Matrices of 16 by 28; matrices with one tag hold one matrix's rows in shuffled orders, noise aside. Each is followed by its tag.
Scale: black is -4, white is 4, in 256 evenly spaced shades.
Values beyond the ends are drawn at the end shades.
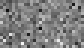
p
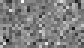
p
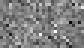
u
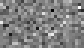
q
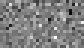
u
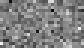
q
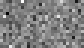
p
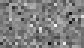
u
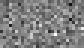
u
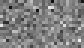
q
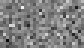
p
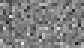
p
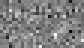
u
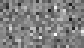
u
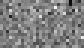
u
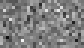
p
